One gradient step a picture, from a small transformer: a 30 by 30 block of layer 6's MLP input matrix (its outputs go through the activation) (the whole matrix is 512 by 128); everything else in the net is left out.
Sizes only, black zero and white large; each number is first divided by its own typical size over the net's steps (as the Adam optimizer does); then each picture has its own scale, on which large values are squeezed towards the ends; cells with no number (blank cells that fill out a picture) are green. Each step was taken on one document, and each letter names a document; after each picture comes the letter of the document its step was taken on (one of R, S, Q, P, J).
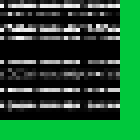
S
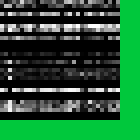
S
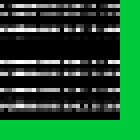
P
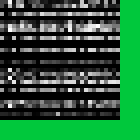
S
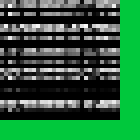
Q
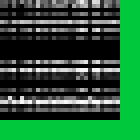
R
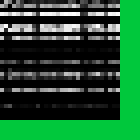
S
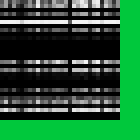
R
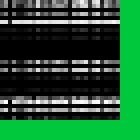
R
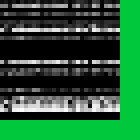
P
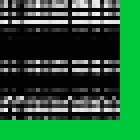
R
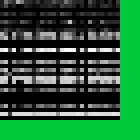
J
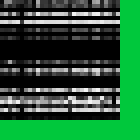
R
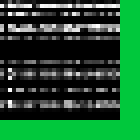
S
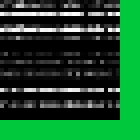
S
